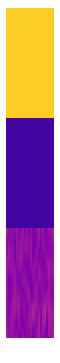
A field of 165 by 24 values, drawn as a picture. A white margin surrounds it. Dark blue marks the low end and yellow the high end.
The table splits into 3 rows of 1 panel. Panel 1,1: very high, flat. Panel 2,1: very low, flat. Panel 3,1: low, streaked downward, faint in contrast.
